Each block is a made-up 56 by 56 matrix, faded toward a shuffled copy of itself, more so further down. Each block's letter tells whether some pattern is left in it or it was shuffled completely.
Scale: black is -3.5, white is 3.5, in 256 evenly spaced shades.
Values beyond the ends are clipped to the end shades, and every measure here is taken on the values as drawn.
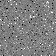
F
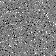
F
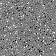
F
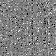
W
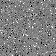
F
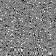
W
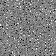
F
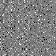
W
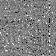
W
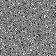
F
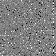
W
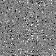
W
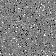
F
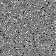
F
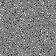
F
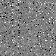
W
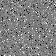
F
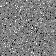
F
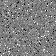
F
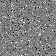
F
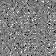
W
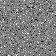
F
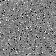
F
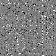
W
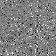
W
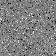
F
